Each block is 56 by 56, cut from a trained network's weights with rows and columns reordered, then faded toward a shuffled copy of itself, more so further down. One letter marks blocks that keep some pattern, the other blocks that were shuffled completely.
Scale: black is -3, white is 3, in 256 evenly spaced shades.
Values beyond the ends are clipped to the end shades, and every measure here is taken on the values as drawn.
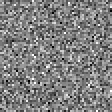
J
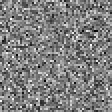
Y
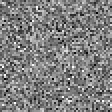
J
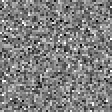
J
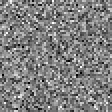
J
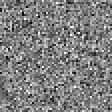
J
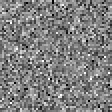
J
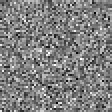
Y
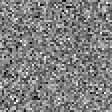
J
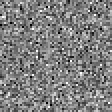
J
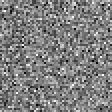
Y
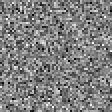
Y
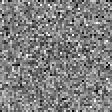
Y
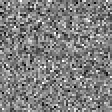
J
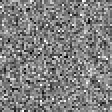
Y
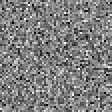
Y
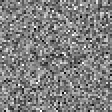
J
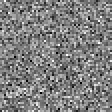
J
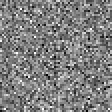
J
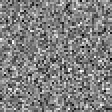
J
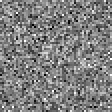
Y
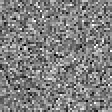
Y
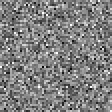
J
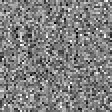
Y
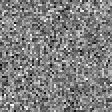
J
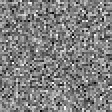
J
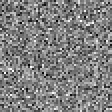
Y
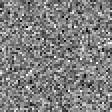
J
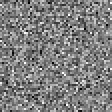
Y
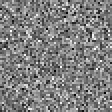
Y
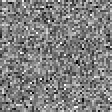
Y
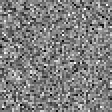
J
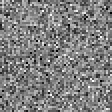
J
